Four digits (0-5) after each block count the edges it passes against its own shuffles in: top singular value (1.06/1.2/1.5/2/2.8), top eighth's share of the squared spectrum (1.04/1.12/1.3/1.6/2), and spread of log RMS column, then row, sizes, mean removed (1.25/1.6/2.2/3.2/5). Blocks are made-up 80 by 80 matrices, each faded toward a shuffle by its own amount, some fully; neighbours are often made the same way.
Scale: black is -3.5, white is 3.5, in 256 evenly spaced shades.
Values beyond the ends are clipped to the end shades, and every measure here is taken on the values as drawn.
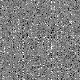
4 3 2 1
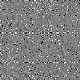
4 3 1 2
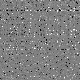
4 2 0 1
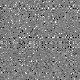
4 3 1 2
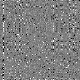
4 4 2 2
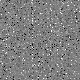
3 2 1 0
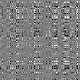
5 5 4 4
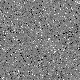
0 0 0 0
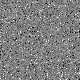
0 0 0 0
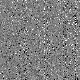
2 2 2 0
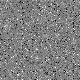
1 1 1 0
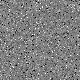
0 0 0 0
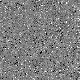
3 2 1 1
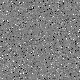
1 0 0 0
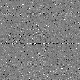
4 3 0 1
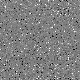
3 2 0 1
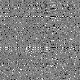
4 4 2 2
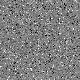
1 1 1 0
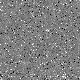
1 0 0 0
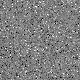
0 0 0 0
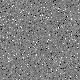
0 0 0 0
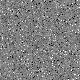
0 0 0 0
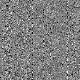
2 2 3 0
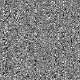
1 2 3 0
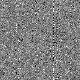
2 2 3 0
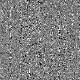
1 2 3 0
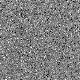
1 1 1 0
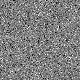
0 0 1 0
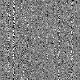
2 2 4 0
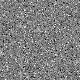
0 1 1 0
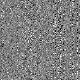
1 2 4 0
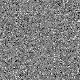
0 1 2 0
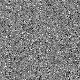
0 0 2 0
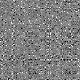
4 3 2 2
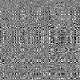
5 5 3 3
